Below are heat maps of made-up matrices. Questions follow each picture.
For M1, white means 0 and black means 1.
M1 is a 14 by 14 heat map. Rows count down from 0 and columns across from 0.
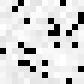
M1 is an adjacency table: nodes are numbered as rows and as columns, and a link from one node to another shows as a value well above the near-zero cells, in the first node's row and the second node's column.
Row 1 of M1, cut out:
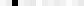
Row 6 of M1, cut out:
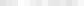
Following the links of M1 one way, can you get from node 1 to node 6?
no
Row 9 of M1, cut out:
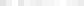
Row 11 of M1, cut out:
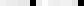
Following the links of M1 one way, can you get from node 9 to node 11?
no
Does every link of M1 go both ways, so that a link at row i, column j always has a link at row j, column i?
no
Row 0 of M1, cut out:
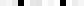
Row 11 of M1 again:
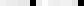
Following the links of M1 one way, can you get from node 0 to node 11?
yes
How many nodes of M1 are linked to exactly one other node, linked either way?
1
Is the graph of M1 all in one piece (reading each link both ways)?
no
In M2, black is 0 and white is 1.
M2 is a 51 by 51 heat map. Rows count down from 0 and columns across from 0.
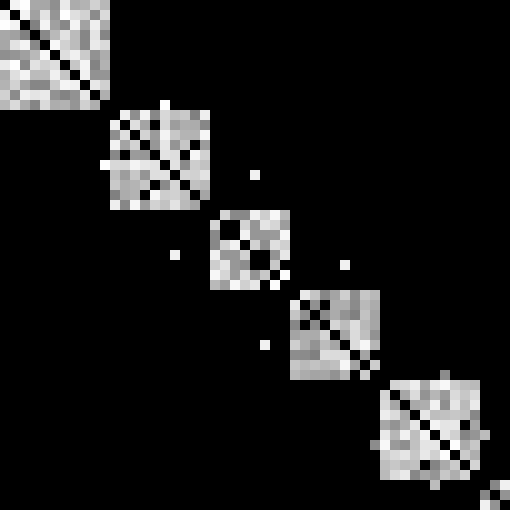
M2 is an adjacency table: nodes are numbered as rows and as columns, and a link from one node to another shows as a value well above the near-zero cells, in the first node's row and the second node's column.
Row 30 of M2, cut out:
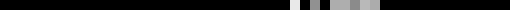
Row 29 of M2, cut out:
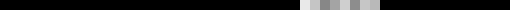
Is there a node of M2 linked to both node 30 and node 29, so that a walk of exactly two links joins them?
yes
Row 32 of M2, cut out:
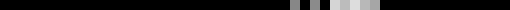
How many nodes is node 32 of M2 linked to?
7
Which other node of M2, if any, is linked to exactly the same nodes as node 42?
node 46
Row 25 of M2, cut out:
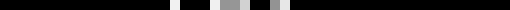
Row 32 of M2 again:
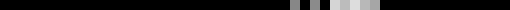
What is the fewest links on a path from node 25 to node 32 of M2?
4
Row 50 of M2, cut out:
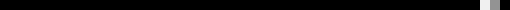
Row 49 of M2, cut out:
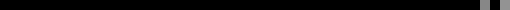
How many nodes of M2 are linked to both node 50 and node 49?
1
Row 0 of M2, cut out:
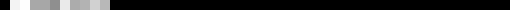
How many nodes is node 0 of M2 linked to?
10
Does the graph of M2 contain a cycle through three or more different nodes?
yes
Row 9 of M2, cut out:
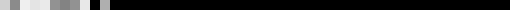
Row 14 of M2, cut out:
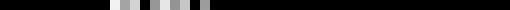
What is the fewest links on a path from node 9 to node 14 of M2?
3
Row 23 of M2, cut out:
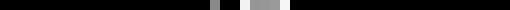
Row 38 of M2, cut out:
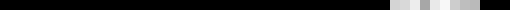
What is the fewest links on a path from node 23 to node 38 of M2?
5
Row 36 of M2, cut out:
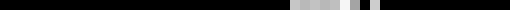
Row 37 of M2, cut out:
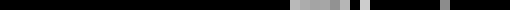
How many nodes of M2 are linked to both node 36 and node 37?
6
